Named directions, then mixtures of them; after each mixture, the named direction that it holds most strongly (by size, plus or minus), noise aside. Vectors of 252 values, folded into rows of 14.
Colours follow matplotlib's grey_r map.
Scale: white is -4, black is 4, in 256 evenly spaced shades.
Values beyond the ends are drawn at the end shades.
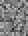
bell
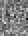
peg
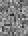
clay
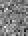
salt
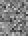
bell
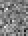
salt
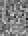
peg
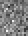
salt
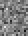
salt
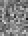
peg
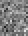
salt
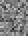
bell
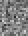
peg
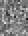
peg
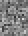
clay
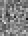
peg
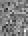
salt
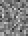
bell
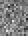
salt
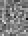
peg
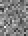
salt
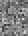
clay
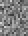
clay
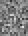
clay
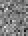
salt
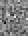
peg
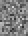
clay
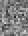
peg
